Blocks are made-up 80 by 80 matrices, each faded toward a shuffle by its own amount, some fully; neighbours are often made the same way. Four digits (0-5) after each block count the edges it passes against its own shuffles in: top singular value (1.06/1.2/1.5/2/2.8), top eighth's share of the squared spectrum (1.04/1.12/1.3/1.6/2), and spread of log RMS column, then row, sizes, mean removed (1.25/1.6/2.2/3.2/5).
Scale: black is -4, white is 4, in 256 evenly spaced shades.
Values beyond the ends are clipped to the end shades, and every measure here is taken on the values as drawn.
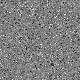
1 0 0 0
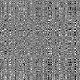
5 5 3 3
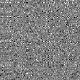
4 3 2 2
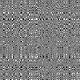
5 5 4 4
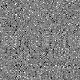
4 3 1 1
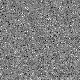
3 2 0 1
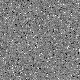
1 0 0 0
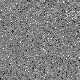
3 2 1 0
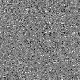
3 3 1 1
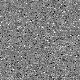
3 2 1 0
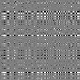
5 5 3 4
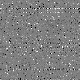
4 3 0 2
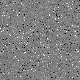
2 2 0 0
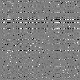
5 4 2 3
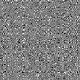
4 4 2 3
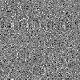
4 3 1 1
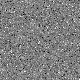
0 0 0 0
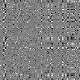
5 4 3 3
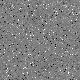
0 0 0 0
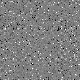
3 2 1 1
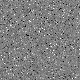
0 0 0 0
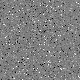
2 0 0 0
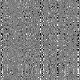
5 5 3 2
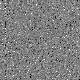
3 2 1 0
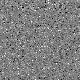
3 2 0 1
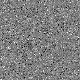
3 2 1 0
